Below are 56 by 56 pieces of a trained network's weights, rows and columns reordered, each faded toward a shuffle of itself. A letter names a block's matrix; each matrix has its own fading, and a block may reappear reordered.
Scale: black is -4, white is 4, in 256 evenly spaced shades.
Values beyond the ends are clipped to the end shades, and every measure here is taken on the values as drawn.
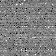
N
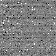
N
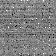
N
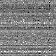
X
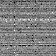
X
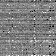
X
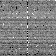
X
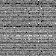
X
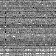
X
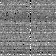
X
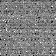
N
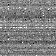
X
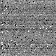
N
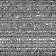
X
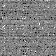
N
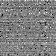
N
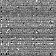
X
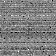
X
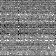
X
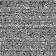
N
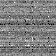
X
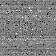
N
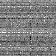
X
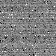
N
